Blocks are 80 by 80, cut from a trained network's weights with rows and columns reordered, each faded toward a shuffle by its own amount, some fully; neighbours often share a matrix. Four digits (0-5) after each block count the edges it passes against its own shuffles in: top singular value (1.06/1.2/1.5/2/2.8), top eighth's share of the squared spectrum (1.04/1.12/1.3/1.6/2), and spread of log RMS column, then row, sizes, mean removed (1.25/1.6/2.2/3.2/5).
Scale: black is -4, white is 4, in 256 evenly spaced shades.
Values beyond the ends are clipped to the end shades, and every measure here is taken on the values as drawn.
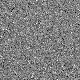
0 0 0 0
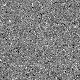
0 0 0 0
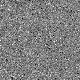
0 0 0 0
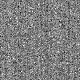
2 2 0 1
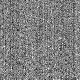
3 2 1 1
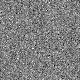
1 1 0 0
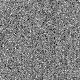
0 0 0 0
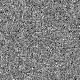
0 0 0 0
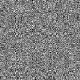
4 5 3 2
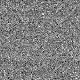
1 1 1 0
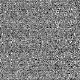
2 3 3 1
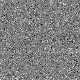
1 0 0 0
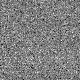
1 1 0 0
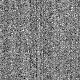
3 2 0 1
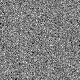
1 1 0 0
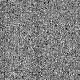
1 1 0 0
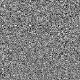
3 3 2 2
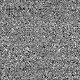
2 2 2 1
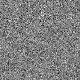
2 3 1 1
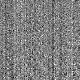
3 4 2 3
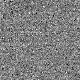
1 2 1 0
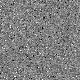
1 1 0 0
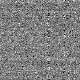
2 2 2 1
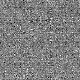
2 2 2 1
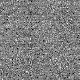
2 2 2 0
